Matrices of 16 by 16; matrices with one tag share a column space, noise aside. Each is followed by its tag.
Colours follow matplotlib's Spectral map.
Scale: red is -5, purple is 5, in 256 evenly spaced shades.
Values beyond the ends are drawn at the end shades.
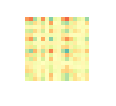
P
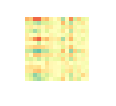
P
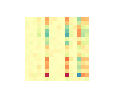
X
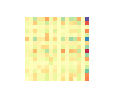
P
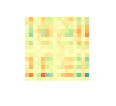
X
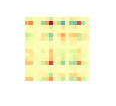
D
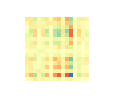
X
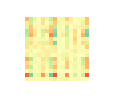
X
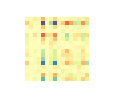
D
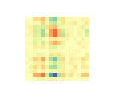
X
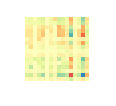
X
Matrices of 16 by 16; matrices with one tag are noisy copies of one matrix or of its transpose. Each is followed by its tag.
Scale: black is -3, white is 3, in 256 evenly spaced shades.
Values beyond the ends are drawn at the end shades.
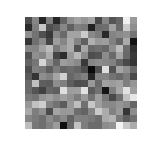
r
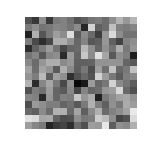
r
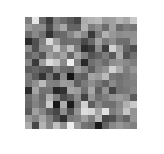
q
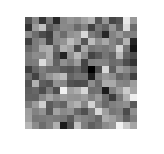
r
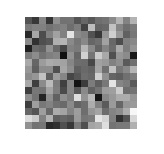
r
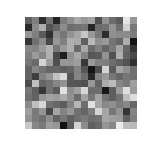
r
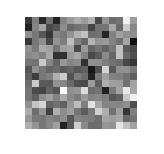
r
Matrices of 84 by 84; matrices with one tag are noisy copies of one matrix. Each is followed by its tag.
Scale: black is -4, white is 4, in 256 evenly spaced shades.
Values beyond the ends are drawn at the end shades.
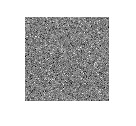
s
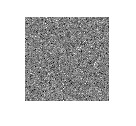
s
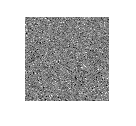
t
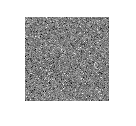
s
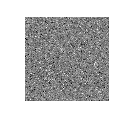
s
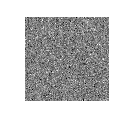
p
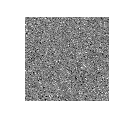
t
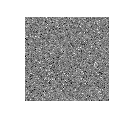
s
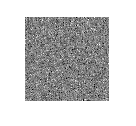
p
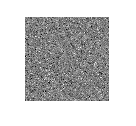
s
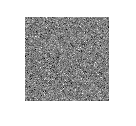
s
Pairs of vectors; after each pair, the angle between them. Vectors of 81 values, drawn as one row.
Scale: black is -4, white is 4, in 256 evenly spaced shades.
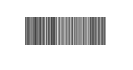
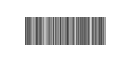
orthogonal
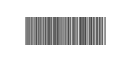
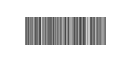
partly aligned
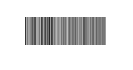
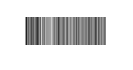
partly opposed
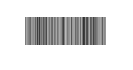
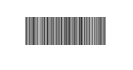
partly opposed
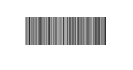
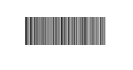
partly opposed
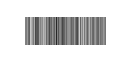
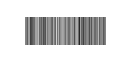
nearly opposite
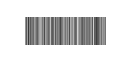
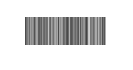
partly opposed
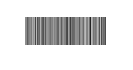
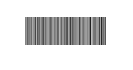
nearly parallel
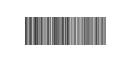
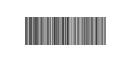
nearly parallel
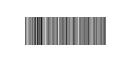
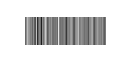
nearly parallel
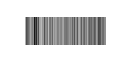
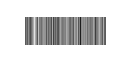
partly opposed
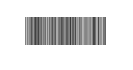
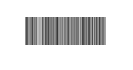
partly opposed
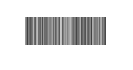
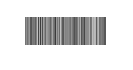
partly aligned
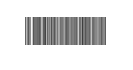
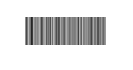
nearly opposite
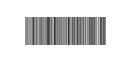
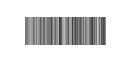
partly aligned
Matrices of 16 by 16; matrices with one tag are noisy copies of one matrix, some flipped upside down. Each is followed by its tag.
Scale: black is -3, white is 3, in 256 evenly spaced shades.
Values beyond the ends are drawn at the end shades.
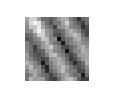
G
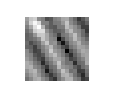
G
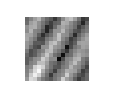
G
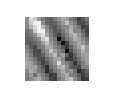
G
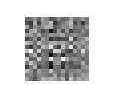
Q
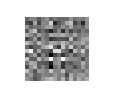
Q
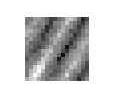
G
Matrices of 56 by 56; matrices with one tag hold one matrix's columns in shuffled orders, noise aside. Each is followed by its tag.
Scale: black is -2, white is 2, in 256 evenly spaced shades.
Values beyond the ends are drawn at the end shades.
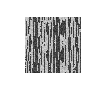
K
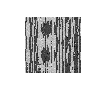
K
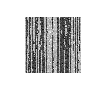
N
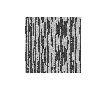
K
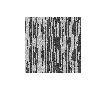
K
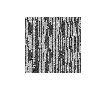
K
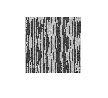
K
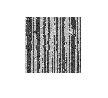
N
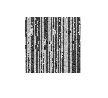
N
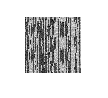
K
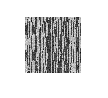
K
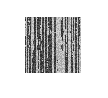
N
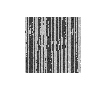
N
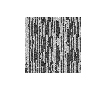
K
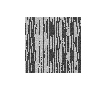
K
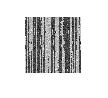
N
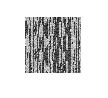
K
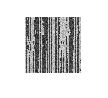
N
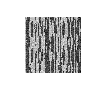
K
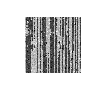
N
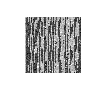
K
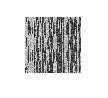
K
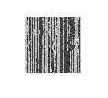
N
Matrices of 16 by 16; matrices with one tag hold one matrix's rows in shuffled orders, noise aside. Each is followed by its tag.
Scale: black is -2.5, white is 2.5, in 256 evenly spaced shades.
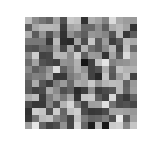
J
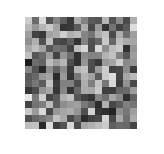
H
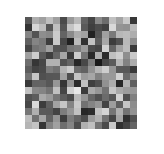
J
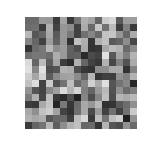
H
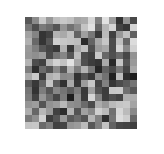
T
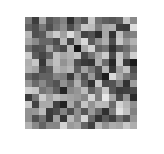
T
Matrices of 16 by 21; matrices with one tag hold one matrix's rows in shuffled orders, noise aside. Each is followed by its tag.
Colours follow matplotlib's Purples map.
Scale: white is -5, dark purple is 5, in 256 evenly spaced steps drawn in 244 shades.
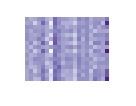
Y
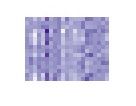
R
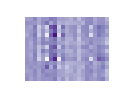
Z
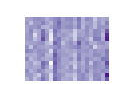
Y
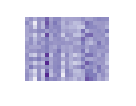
R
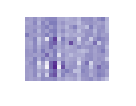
Z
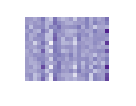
Y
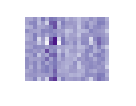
Z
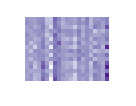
Y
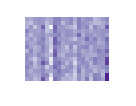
Y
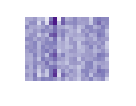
Z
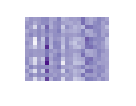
R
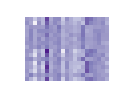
R
